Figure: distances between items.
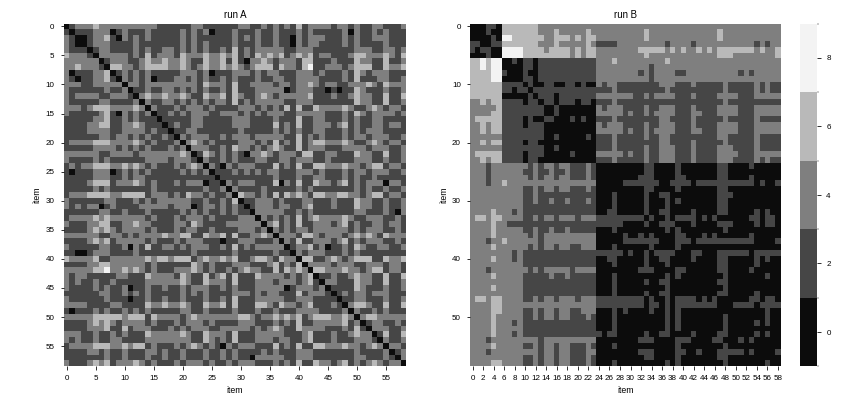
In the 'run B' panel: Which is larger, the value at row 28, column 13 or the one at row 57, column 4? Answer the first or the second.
the second
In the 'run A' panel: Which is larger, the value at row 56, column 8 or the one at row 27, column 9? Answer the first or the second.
the second
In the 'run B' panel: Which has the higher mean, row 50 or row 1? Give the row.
1
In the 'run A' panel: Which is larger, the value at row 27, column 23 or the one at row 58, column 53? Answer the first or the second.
the second
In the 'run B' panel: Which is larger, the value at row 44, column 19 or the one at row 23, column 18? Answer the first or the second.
the first
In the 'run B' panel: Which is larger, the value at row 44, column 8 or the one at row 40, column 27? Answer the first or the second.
the first
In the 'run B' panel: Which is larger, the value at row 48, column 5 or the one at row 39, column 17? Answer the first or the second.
the first
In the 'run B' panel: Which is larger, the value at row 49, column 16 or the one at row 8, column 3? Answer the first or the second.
the second
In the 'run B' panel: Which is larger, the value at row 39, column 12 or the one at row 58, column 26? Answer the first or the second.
the first
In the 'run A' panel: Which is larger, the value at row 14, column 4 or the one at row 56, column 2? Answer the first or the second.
the first
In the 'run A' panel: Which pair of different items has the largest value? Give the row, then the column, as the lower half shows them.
42, 7
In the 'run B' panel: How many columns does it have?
59
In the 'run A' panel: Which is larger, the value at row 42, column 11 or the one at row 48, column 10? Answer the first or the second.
the first
